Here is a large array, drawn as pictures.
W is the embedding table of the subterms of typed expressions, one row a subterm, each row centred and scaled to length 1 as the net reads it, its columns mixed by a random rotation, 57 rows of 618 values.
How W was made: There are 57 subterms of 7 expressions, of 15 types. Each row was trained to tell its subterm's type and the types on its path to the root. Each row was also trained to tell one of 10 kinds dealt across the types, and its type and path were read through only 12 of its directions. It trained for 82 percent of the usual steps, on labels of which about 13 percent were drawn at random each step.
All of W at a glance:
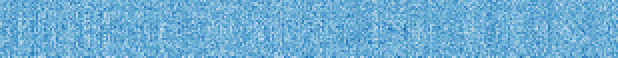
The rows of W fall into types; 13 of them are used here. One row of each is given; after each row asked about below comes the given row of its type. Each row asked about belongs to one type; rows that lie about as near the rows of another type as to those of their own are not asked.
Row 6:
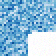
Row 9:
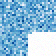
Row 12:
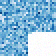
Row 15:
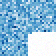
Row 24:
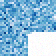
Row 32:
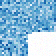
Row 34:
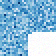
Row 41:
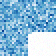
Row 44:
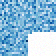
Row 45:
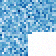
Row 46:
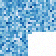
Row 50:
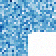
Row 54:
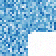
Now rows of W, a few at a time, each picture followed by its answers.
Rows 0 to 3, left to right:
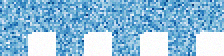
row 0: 45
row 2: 32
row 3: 46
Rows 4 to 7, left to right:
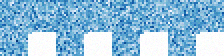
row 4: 41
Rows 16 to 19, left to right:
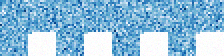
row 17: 12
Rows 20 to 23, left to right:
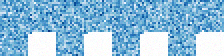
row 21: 34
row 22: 41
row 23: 32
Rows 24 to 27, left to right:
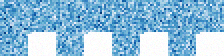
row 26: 50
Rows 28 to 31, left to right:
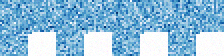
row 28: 50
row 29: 46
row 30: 24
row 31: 34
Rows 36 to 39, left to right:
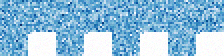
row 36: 41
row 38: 50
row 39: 50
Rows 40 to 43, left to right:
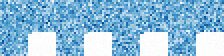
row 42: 6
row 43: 12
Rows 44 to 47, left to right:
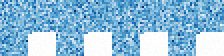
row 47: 54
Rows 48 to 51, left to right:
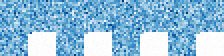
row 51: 41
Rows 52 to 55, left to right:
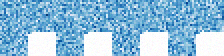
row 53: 6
